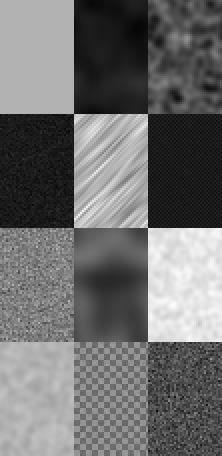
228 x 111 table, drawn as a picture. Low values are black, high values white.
It is made of 4 by 3 panels. Panel 1,1: high, flat. Panel 1,2: very low, smooth, faint in contrast. Panel 1,3: low, blotchy. Panel 2,1: very low, fine-grained, faint in contrast. Panel 2,2: high, slanting up to the right. Panel 2,3: very low, checkered, faint in contrast. Panel 3,1: middling, fine-grained. Panel 3,2: low, smooth. Panel 3,3: very high, blotchy, faint in contrast. Panel 4,1: high, blotchy, faint in contrast. Panel 4,2: middling, checkered. Panel 4,3: low, fine-grained.
